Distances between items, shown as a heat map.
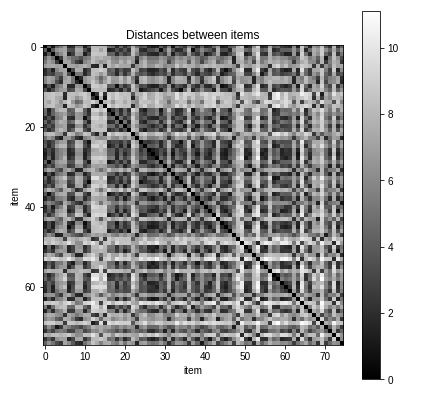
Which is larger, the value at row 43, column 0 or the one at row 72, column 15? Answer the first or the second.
the second
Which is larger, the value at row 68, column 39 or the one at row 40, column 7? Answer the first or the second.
the second
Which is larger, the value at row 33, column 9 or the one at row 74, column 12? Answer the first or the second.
the second
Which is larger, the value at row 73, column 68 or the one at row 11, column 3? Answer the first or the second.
the first
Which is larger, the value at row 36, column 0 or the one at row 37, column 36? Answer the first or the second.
the second
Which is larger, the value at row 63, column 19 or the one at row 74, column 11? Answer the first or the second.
the second
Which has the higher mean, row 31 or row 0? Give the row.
31
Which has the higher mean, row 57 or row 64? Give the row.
64
